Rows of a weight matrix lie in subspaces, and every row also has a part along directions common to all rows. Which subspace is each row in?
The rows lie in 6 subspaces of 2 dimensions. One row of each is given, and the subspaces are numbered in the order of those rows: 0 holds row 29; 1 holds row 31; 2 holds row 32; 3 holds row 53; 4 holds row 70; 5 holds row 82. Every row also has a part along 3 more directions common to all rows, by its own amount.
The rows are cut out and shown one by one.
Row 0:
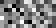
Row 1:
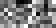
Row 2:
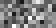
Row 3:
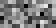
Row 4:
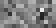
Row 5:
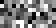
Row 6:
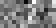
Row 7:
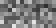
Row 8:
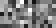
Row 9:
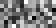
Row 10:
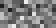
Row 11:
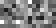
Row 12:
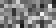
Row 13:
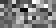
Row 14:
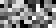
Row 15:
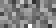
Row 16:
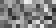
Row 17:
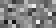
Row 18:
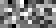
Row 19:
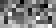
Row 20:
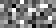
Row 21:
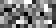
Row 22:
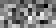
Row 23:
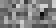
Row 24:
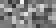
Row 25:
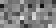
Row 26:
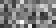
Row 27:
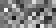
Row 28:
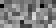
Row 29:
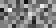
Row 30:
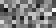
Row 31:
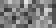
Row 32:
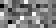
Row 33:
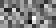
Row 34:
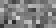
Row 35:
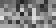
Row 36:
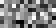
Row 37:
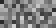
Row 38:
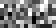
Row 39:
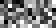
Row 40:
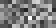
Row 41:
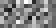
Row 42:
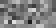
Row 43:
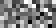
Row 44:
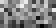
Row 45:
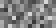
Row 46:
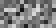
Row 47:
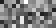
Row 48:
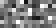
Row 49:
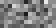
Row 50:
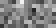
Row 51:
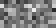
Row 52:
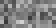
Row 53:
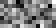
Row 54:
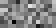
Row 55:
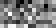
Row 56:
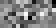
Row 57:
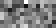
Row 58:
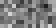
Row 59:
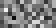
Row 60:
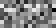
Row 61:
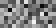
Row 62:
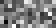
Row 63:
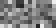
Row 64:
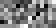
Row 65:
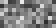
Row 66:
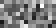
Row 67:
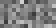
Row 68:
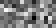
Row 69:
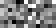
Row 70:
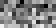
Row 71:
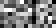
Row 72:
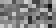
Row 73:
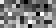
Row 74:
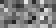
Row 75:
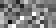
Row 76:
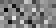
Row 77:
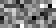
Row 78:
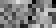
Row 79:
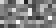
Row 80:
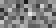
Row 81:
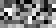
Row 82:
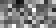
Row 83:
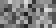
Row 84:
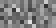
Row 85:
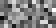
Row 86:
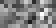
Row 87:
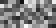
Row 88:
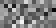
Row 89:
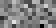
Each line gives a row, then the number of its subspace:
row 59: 5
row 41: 0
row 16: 5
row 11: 0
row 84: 5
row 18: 1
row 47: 0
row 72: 3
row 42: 4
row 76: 5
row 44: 4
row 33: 5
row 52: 4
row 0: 5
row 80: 0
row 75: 2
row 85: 3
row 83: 1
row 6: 1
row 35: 5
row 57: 2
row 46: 2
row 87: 2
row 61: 0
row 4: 1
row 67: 4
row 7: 0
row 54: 4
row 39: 4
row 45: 5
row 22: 3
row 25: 2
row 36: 4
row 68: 1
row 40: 3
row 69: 4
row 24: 1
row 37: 0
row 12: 3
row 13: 3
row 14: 2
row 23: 1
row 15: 3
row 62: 4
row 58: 3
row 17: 4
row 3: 3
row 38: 5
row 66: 2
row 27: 5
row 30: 0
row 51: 2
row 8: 3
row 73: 0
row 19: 4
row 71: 1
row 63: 3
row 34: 4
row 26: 4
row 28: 2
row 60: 2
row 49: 1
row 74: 1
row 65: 2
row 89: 3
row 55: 5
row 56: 1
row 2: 3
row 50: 4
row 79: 0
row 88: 0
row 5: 4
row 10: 2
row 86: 1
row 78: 1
